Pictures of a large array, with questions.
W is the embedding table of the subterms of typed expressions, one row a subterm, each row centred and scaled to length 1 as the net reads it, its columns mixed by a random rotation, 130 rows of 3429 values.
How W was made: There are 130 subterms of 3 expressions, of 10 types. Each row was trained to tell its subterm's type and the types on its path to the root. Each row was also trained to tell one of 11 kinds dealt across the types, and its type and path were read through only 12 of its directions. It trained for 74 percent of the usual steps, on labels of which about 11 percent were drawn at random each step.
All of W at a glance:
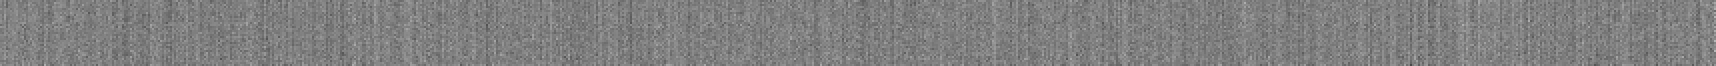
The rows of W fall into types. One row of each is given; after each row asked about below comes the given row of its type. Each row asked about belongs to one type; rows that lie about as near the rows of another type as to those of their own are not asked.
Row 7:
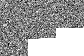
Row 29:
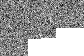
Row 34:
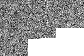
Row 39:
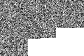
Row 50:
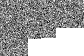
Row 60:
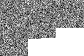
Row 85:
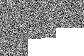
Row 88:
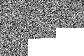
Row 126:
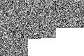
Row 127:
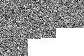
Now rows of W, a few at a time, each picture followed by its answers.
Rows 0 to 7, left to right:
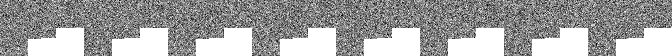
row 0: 127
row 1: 7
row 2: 39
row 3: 85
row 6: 34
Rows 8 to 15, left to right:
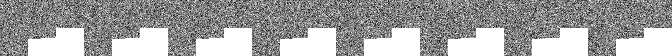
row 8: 85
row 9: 60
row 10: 85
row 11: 7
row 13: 39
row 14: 34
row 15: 7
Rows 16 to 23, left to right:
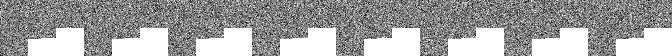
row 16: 29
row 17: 60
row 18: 50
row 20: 88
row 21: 60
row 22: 50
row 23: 39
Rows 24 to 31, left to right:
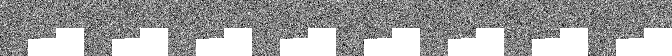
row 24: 34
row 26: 88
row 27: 126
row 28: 88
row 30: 127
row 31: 29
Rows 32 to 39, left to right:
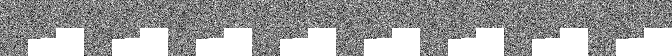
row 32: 85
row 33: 85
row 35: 7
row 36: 88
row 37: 85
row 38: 29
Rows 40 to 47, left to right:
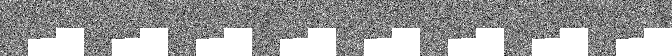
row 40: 7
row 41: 127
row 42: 85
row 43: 34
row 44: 88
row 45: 126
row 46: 126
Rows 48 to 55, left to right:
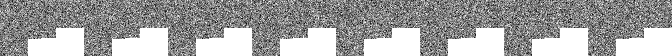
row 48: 126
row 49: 60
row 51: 50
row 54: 7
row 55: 39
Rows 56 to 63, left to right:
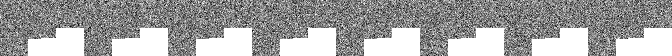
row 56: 29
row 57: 50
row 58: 50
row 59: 39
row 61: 34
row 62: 127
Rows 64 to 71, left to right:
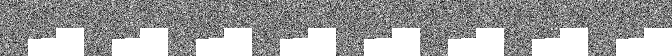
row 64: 126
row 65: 88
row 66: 85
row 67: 126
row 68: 29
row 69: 50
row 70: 127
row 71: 7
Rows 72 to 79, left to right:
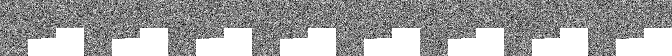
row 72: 127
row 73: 126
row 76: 50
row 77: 50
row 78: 29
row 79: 126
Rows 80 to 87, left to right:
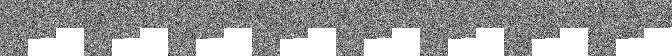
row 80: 88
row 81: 34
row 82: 60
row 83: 29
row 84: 88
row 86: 127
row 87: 127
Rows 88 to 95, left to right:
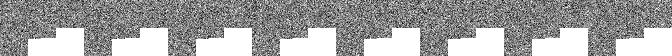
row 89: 127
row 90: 39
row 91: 39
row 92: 7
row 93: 7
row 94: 85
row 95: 126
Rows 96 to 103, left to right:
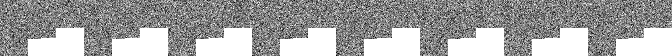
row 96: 127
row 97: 60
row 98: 85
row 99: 88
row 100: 29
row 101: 39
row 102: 39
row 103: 34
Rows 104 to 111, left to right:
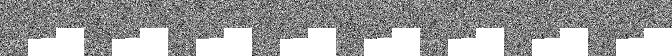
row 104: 88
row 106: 7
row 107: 29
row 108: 50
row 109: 88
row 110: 7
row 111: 7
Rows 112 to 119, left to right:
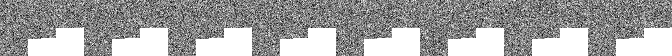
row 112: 127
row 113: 29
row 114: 127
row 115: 29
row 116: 50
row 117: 50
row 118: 7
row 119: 88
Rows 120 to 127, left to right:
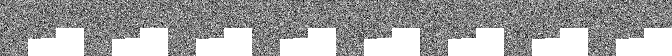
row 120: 60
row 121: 29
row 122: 126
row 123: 127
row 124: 85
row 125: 29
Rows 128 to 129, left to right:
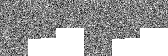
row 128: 50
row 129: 85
